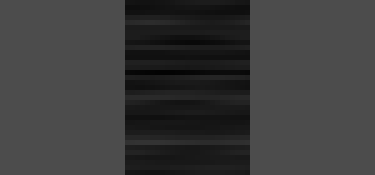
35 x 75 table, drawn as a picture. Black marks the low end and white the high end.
It is made of 1 by 3 panels. Panel 1,1: low, flat. Panel 1,2: very low, streaked across, faint in contrast. Panel 1,3: low, flat.
